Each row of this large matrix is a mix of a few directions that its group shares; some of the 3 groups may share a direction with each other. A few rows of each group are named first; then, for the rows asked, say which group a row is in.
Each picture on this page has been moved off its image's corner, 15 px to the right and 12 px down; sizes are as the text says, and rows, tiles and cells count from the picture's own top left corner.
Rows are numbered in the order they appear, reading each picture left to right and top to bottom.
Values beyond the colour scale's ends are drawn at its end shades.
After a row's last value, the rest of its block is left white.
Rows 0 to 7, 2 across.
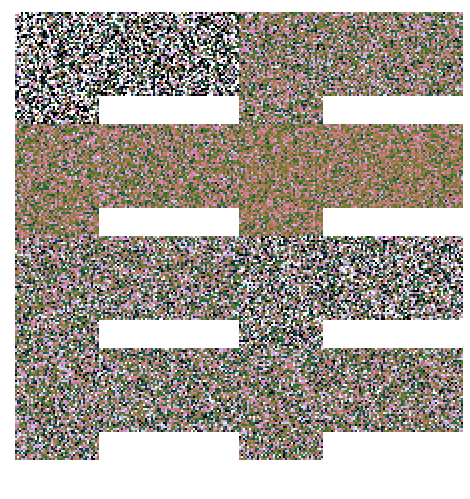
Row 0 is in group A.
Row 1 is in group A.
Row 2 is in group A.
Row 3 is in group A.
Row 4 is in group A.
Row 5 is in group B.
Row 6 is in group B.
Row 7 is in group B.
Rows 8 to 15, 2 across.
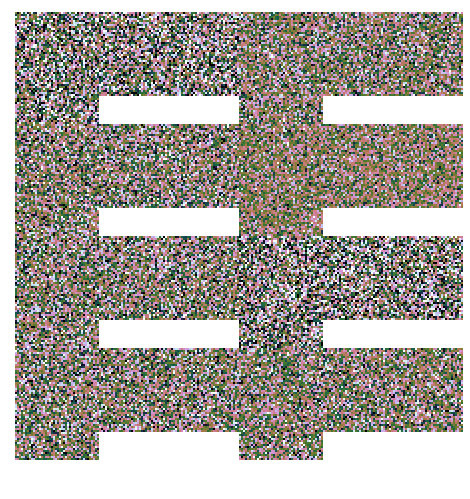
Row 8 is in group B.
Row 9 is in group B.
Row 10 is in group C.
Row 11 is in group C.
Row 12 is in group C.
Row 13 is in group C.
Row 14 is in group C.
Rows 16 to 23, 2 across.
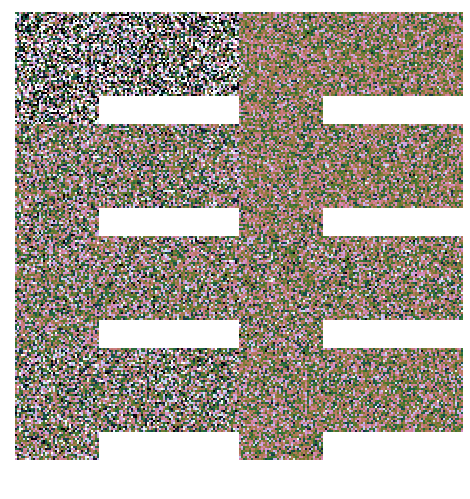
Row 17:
B
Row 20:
A
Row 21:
B
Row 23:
C
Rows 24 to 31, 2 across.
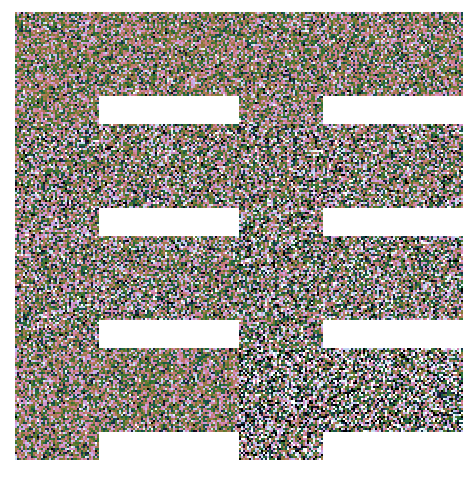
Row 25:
C
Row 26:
C
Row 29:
A
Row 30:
A
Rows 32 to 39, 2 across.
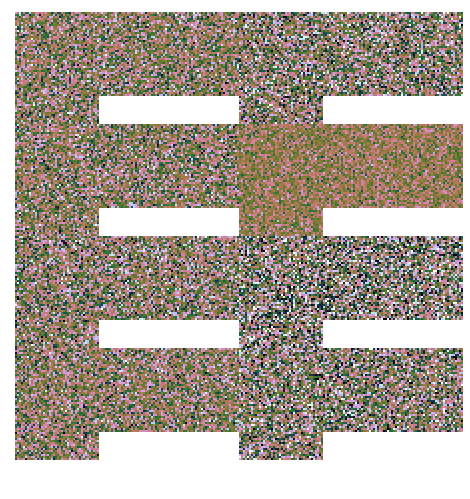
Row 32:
A
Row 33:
C
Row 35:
A
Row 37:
A
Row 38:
C
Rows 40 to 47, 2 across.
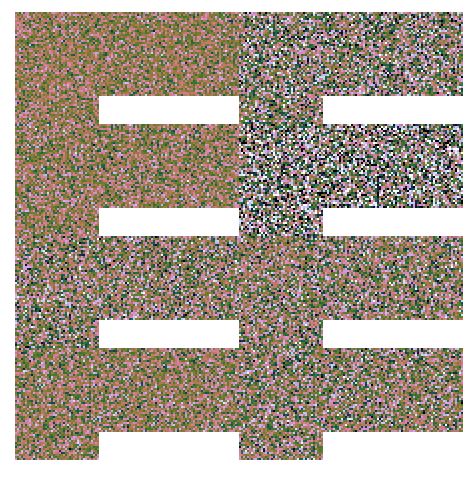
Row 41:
C
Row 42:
B
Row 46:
A
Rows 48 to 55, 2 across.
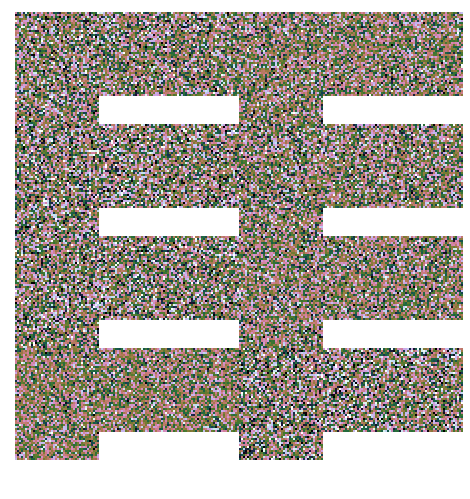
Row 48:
C
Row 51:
B
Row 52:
A
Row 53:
B
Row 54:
C
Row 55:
A
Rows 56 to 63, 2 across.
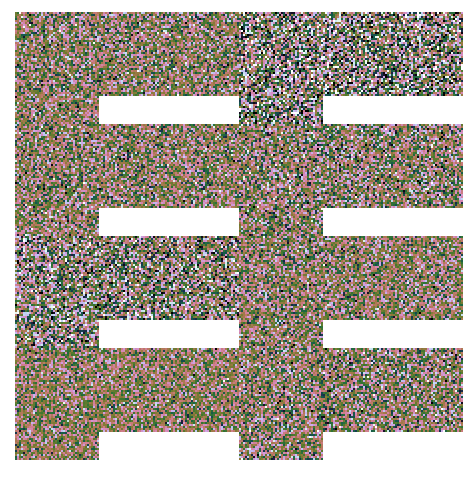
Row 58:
C
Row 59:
C
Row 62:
B
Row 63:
A
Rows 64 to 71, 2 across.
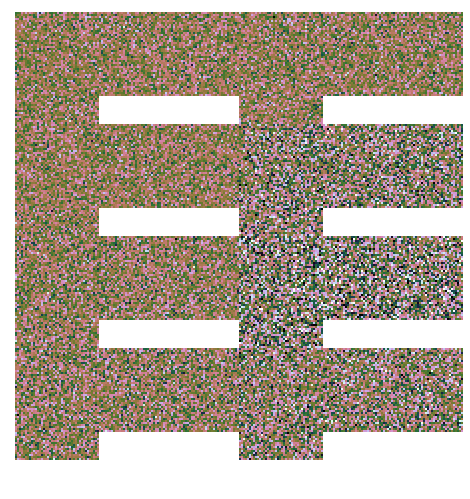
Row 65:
C
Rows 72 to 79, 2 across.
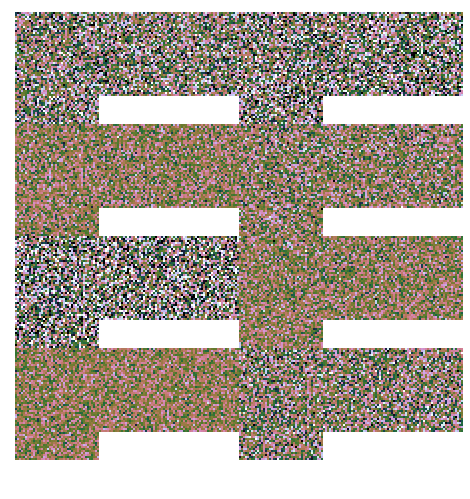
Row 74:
C
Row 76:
C
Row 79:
C
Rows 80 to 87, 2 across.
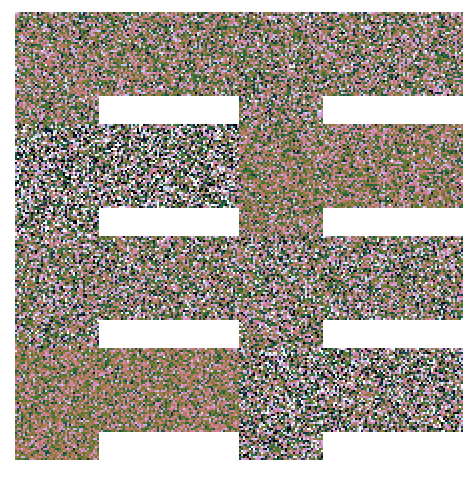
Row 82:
C
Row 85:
C
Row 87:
C
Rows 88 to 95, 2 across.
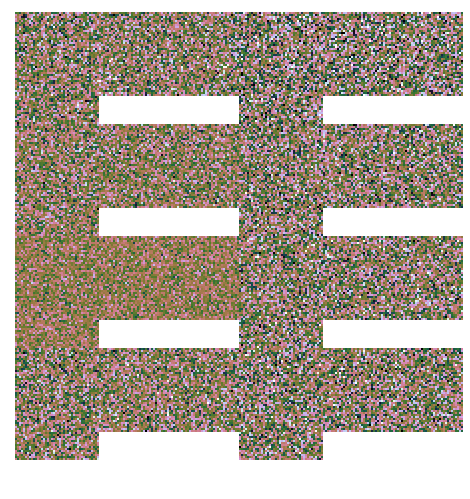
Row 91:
B
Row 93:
B
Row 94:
A
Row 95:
C
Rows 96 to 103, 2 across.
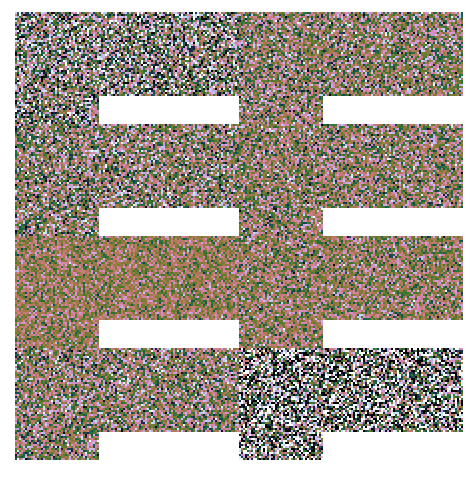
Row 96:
A
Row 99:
C
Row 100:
B
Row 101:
A
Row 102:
C
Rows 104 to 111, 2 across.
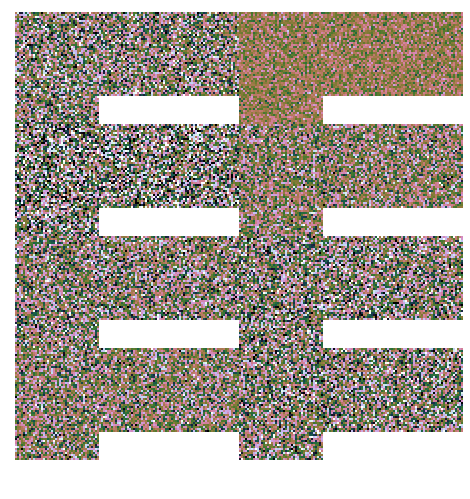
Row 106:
A
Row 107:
A
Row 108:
B
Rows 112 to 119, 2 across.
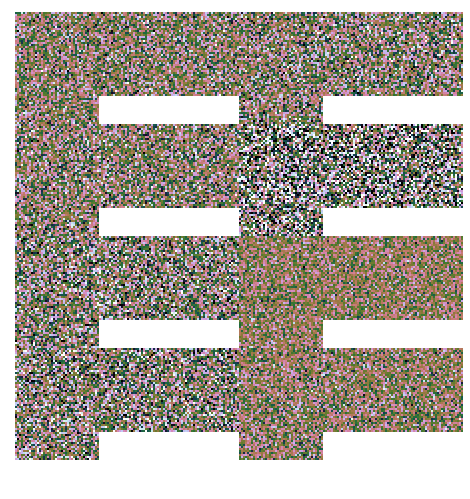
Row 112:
A
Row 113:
B
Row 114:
A
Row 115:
A
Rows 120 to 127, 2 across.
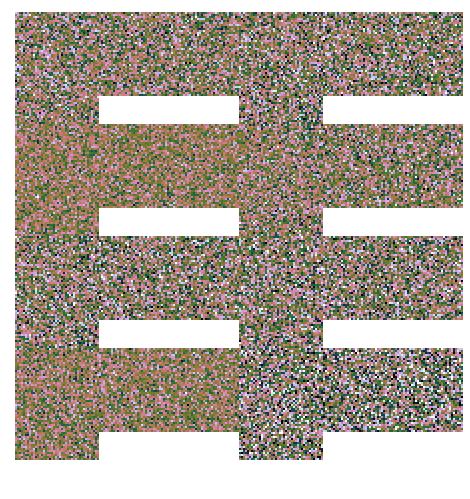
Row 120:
B
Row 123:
B
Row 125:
A
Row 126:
B
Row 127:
B
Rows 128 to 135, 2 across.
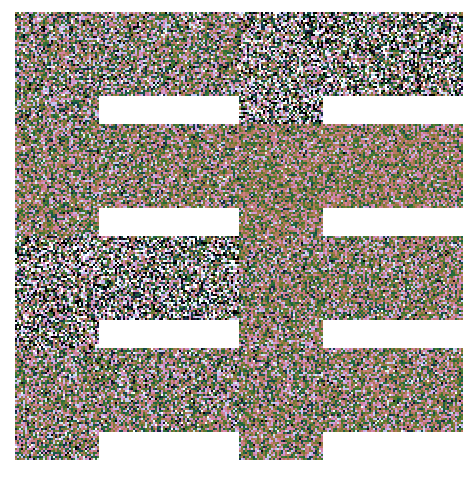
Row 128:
A
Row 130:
A
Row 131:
A
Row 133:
C
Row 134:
B
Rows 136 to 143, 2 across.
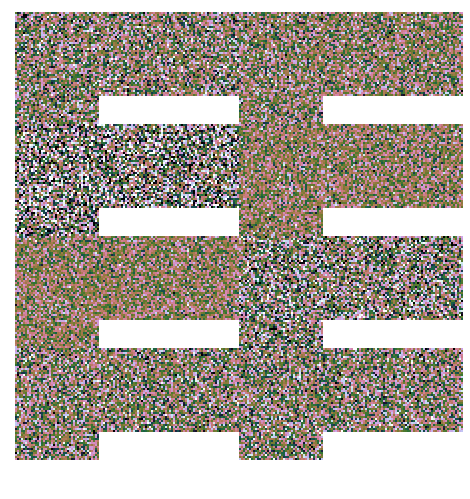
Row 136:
A
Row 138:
C
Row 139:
A
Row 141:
C
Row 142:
A
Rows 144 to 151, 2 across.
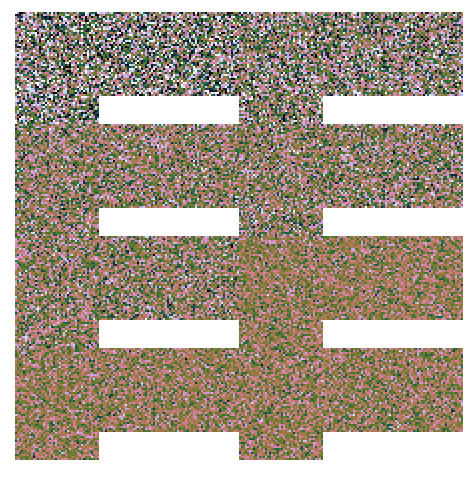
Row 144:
C
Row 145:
B
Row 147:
B
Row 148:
A
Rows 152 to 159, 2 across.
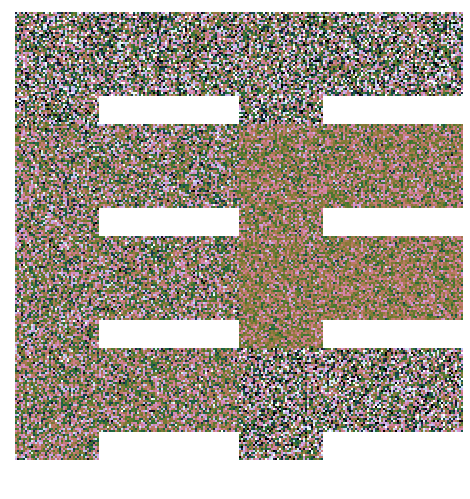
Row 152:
B
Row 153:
B
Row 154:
C
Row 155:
B
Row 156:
C
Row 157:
C
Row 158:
C
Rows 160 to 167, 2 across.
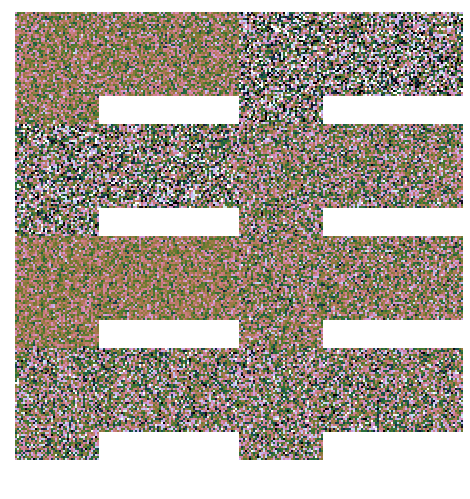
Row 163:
A
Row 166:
B
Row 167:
A
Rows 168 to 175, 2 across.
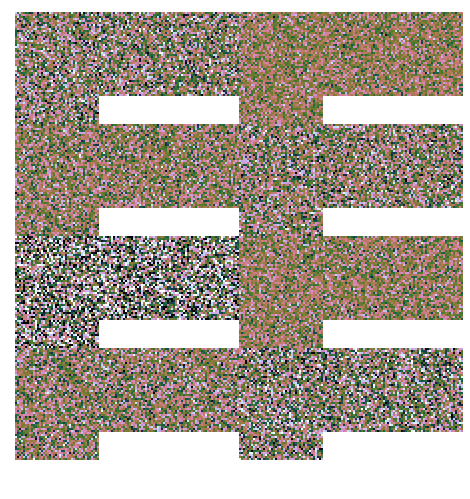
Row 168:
B
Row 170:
C
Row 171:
A
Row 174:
B
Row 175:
B
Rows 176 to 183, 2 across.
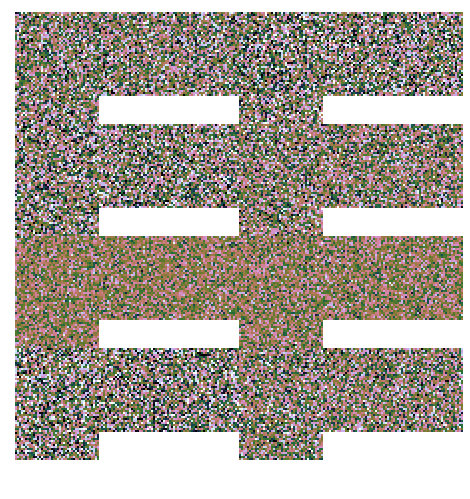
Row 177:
C
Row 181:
B
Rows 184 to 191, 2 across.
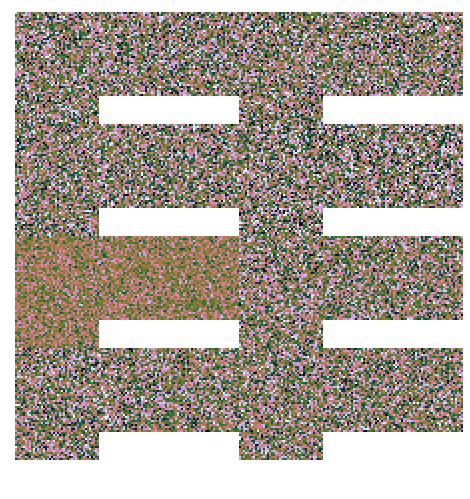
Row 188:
B
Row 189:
A
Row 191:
B
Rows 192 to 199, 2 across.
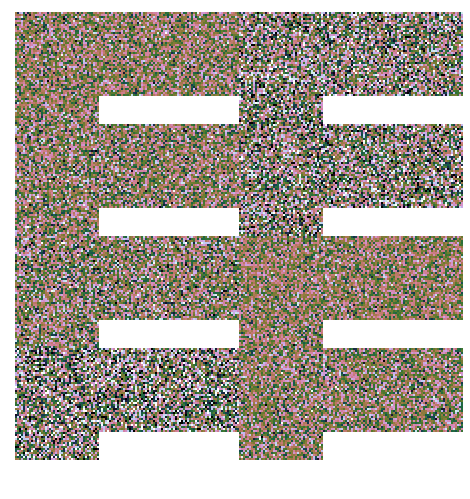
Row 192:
B
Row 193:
C
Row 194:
A
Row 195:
B
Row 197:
B
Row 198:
B
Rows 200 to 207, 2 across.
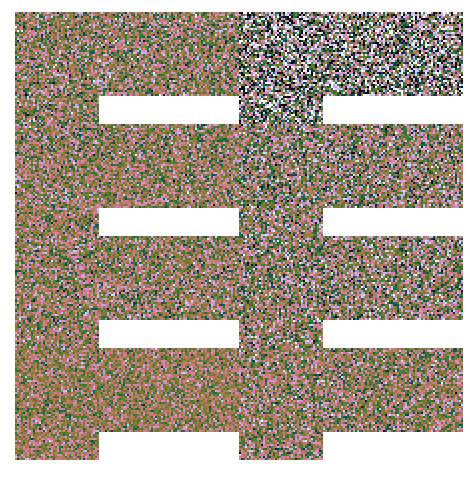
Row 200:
A
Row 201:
C
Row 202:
B
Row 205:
A
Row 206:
C
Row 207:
A
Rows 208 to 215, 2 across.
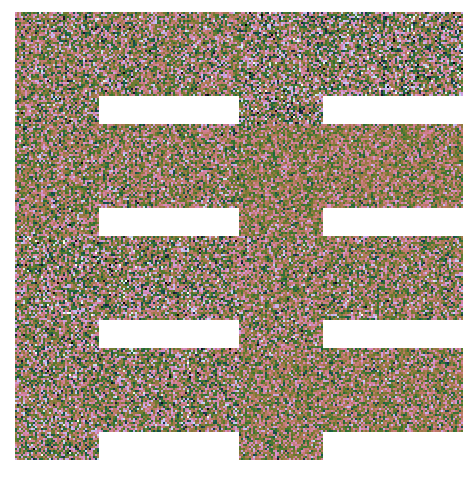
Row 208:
B
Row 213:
A
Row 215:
C
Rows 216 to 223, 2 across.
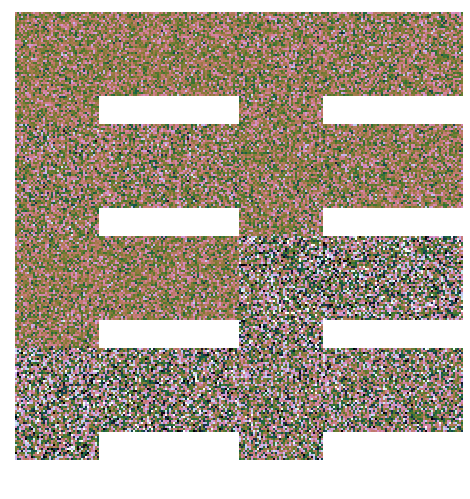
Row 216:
C
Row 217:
C
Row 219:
B
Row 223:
B
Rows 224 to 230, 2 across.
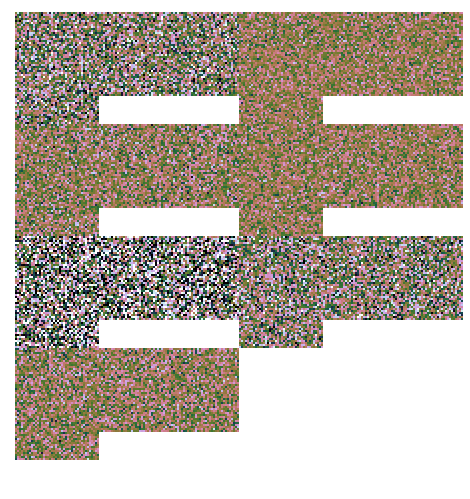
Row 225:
A
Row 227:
A
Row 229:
A
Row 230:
C
